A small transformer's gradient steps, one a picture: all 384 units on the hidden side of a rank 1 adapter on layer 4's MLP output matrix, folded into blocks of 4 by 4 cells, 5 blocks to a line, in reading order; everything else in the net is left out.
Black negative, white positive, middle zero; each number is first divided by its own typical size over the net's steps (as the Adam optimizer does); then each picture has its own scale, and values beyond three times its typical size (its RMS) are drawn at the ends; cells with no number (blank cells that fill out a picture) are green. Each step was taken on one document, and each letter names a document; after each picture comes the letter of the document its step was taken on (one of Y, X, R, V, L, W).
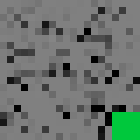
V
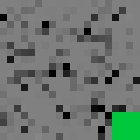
V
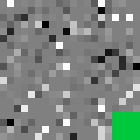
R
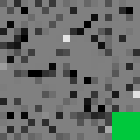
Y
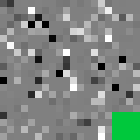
R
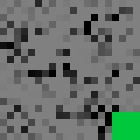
Y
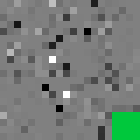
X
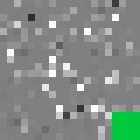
X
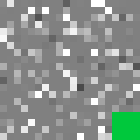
R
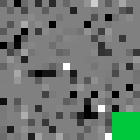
Y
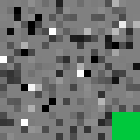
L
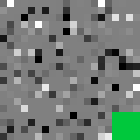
R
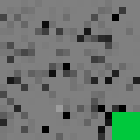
V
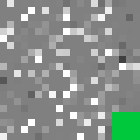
R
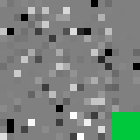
R
